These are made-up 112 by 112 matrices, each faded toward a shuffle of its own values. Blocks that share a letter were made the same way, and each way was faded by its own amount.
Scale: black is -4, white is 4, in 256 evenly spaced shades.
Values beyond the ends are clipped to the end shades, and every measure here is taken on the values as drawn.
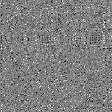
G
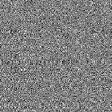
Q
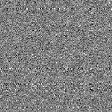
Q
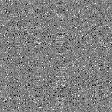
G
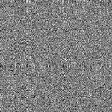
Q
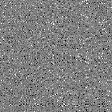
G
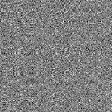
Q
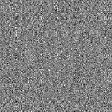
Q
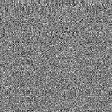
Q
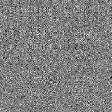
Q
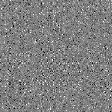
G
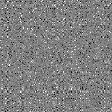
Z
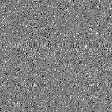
G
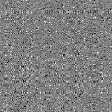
Z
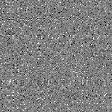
G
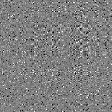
Z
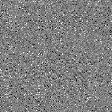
G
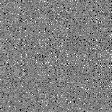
G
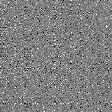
G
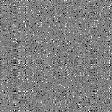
Z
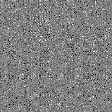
G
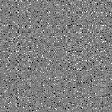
Z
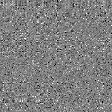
G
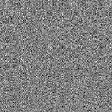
Q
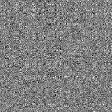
Q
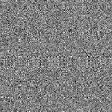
Q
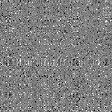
Z
